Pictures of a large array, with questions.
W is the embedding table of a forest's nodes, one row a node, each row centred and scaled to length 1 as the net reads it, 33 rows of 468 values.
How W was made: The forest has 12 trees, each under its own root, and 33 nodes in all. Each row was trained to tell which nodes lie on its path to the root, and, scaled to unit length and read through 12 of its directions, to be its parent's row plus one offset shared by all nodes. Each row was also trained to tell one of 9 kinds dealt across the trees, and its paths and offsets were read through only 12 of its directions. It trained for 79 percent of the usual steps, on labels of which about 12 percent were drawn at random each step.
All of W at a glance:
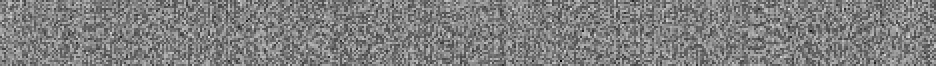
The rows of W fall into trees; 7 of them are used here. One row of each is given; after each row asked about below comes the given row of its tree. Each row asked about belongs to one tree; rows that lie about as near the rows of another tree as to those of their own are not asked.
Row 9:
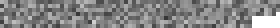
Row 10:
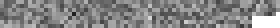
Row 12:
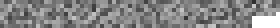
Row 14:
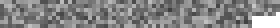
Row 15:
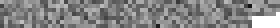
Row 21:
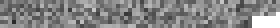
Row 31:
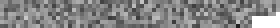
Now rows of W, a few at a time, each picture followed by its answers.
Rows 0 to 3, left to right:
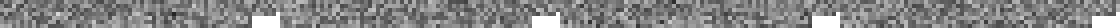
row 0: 21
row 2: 21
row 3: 31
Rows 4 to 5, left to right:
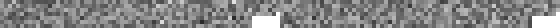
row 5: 15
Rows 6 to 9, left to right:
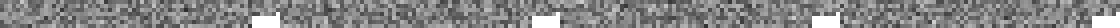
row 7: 10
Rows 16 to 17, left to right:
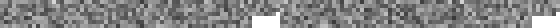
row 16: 10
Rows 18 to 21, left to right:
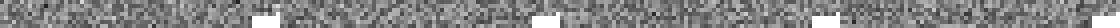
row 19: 12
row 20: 31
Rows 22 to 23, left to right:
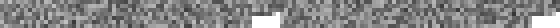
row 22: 15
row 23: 12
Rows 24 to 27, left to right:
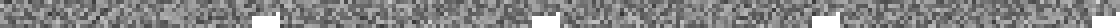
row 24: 12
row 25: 14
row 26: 15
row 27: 9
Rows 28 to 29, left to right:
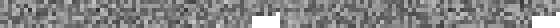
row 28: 9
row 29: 31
